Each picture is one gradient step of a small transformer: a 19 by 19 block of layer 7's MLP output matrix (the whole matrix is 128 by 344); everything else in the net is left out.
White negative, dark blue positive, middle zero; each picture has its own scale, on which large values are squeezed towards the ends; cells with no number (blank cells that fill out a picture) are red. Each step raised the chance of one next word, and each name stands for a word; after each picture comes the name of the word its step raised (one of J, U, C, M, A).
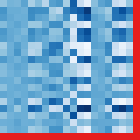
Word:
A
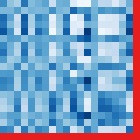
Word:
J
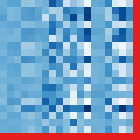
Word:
A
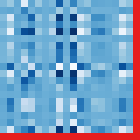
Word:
J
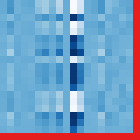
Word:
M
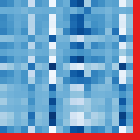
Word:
J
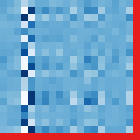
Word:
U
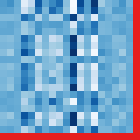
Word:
M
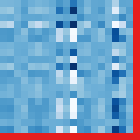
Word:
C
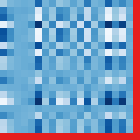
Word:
A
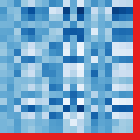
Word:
A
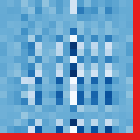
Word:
U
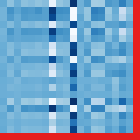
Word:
A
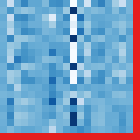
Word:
J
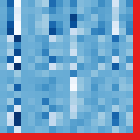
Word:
J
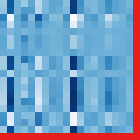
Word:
U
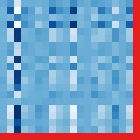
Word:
C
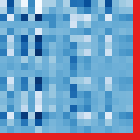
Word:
M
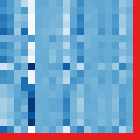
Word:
J
